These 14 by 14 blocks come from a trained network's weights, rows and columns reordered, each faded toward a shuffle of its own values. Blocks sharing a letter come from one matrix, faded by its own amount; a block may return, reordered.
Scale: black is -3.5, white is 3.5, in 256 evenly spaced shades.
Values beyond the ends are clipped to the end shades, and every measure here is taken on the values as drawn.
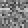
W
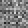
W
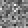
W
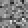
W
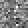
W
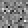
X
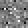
X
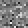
X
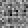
W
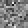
W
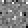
X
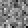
X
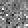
X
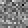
W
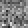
W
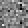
X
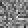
W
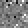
X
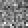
W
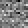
W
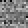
W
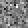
X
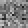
W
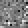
X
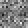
W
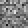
W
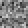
W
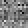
W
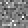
X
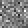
X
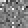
X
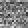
W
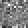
X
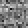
W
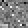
X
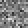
W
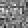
W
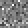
X
